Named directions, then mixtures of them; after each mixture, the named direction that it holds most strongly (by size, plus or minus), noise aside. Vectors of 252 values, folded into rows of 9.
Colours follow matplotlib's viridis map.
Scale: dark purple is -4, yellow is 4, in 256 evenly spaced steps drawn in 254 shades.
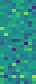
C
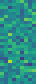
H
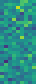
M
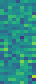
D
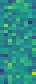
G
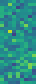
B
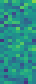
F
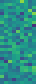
H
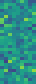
H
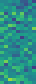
M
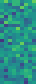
F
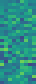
D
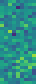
B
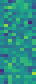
G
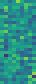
D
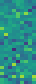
C
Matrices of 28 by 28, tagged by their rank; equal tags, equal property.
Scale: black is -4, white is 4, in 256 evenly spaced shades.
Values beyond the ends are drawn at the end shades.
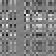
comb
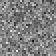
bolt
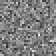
bolt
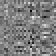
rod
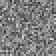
bolt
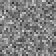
bolt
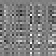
comb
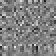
rod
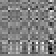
comb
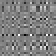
comb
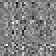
rod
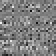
rod
